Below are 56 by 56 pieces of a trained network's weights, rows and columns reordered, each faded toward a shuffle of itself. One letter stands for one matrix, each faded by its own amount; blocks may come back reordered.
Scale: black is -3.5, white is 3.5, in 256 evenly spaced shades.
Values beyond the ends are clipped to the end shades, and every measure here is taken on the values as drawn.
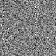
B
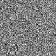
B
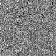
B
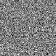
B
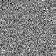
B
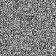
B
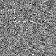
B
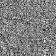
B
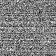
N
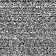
N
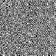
B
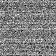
N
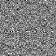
B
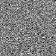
B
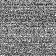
N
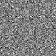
B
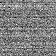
N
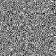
B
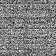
N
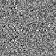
B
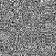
B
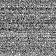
N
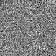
B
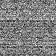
N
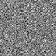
B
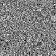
B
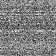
N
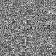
B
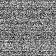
N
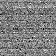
N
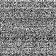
N
